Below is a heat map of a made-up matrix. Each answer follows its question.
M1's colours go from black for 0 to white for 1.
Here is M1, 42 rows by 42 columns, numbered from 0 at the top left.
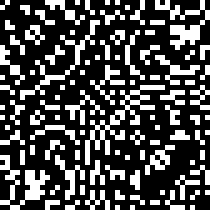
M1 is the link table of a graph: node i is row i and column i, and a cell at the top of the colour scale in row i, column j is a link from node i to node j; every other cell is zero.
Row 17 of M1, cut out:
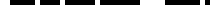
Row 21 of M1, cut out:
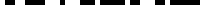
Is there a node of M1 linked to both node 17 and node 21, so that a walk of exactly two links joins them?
yes
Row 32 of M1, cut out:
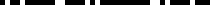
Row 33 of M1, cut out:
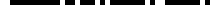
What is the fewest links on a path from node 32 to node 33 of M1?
1
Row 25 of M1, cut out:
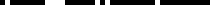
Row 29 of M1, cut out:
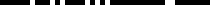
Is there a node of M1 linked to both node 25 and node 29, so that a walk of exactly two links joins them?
yes
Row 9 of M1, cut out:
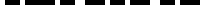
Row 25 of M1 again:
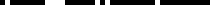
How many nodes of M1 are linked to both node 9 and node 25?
3
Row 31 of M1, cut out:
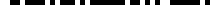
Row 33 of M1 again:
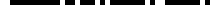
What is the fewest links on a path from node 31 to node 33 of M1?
1
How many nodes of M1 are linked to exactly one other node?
0
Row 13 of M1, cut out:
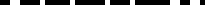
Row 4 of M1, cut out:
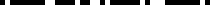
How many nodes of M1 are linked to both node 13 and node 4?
1
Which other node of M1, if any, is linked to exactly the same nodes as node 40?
none
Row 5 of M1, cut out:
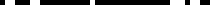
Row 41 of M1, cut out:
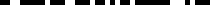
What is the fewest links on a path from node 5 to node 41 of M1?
2
